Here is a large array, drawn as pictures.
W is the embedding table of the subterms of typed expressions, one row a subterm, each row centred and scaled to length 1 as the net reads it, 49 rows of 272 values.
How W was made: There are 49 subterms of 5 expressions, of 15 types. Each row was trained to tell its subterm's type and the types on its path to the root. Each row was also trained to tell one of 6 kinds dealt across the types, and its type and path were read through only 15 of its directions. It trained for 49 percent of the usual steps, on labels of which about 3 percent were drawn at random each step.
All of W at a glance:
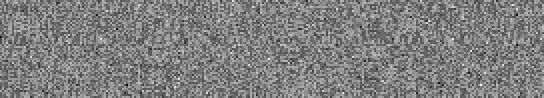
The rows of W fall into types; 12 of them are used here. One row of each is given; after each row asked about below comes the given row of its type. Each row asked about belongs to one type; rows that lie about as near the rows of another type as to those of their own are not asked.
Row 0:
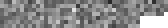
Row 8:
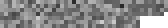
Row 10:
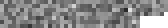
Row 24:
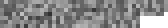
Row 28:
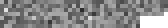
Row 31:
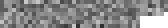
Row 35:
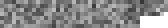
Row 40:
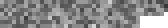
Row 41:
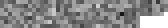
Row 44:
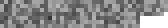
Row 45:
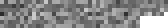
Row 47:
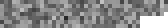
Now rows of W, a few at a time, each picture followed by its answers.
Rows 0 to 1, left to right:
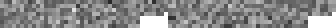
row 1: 44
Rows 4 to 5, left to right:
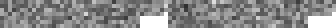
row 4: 31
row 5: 28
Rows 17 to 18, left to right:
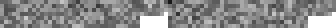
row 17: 47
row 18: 45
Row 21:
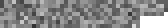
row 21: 24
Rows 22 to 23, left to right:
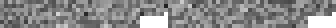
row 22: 45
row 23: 0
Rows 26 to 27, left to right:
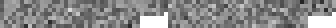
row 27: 10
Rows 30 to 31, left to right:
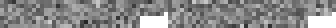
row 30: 45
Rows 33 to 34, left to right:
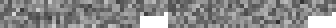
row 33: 44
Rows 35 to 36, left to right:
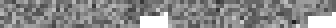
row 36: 0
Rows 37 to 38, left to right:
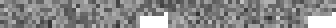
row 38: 31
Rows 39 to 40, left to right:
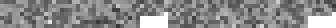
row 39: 35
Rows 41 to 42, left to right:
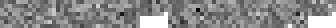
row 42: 47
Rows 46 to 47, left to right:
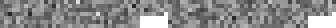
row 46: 10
